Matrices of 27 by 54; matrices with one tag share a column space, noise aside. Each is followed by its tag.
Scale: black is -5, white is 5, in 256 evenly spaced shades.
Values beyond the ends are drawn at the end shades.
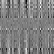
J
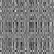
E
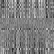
J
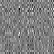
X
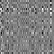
X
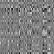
X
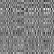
X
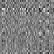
X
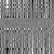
J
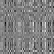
E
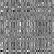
E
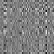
X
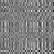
E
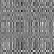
E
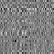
X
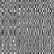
X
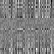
J
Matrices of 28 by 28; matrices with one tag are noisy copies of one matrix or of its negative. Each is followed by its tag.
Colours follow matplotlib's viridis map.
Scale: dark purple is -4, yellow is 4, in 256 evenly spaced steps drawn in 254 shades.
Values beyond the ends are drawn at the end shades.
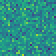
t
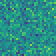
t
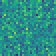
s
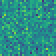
s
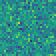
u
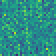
s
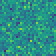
u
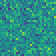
t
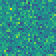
u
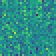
s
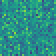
s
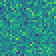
t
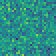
t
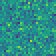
u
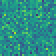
s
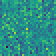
s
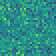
t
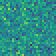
t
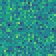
u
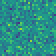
u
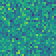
t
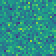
u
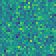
u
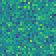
u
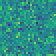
u
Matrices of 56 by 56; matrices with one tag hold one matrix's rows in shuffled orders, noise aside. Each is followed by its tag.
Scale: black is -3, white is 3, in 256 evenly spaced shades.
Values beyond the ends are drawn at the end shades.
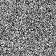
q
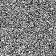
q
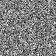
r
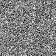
r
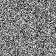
r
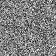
r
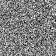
r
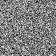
q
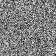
r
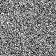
q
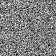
q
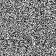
r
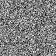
r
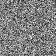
r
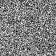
q
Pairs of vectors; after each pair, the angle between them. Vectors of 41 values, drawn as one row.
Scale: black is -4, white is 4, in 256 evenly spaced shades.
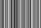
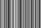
nearly opposite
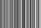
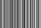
nearly parallel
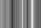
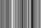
nearly opposite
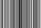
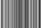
partly aligned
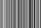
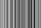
partly aligned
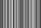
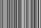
orthogonal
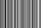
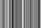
partly opposed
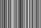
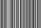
orthogonal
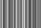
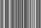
partly opposed
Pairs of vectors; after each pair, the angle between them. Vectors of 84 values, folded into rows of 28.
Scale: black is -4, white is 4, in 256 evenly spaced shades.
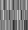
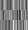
nearly opposite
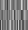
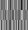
nearly opposite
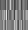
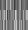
nearly parallel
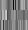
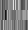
nearly opposite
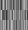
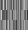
nearly parallel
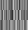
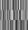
nearly opposite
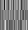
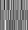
nearly parallel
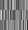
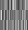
nearly parallel
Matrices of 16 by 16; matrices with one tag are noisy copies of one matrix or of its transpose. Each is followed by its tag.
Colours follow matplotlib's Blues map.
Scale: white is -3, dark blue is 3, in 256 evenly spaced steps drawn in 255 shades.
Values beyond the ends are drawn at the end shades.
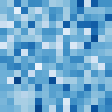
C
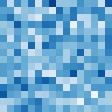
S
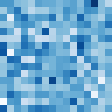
S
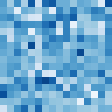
S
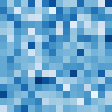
S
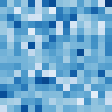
S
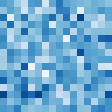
C
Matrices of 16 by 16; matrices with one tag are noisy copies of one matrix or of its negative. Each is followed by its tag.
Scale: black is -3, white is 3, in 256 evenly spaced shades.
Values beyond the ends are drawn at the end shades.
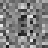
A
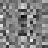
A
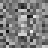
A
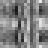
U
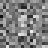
A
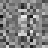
A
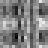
U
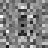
A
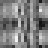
U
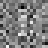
A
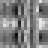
U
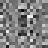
A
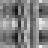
U
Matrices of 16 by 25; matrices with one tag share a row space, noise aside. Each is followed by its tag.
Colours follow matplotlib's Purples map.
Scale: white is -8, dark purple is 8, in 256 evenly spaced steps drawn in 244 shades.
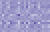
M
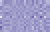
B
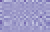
B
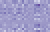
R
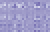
R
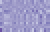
B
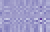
B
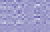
R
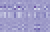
R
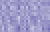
M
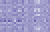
R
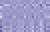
B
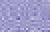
M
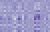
R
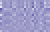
B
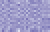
M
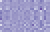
B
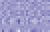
M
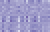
M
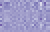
B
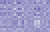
R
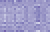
R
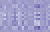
R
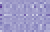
B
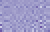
B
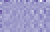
B
